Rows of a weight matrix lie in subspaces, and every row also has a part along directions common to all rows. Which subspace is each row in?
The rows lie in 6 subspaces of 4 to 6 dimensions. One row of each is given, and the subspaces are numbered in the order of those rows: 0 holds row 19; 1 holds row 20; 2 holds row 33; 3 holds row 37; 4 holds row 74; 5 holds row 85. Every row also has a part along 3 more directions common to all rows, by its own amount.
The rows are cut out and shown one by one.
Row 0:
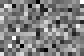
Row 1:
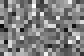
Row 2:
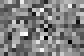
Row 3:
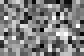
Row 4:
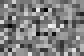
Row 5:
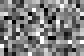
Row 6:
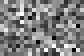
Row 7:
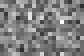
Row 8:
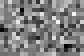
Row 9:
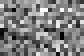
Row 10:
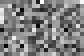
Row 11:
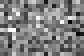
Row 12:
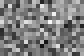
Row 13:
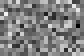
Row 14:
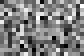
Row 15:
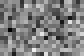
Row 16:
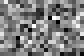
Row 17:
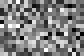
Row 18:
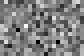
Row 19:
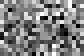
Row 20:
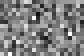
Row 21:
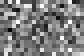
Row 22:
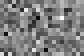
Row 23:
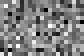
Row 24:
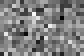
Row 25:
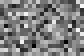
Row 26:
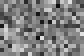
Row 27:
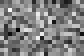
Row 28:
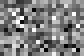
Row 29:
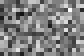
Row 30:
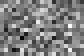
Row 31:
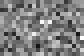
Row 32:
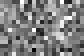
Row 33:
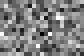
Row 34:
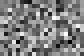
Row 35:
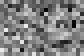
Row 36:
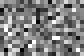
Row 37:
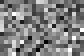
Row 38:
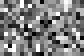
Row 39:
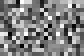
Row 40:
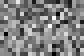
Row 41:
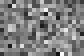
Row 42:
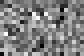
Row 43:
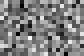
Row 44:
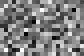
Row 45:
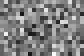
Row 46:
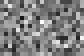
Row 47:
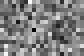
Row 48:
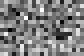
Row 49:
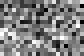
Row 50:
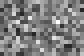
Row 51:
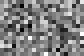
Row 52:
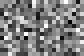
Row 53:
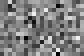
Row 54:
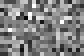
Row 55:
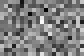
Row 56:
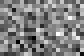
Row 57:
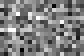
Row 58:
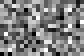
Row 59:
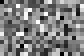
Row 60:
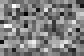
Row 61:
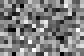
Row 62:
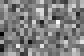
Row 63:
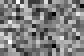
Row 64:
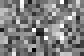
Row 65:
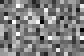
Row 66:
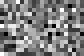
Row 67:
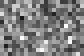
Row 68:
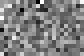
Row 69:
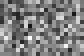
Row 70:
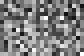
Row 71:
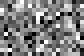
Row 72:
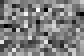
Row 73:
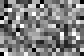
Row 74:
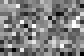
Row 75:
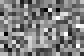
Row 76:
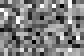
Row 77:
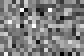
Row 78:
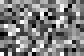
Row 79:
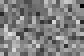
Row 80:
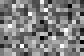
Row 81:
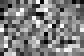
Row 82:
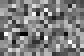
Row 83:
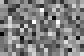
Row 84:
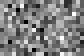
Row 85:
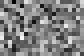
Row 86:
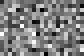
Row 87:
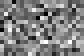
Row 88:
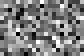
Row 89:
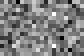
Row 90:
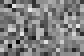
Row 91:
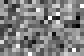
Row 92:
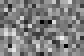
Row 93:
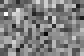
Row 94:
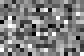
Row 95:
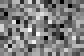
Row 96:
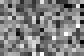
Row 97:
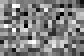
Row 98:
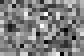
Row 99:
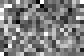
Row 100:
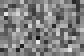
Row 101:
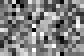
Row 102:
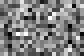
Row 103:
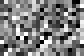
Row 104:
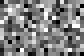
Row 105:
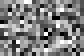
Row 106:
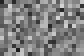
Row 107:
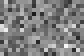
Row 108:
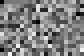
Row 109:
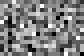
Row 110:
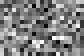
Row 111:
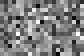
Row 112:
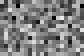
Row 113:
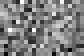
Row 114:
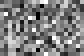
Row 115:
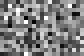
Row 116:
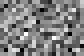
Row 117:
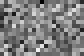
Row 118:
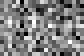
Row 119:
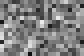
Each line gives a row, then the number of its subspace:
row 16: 4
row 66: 1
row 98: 0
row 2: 1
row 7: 2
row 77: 1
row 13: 2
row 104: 4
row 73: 3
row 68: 3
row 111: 0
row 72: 4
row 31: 5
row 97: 4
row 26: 5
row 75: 1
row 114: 3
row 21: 2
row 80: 0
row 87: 0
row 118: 1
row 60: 4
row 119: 4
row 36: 5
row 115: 2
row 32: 2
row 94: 4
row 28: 3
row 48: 2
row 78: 1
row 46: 5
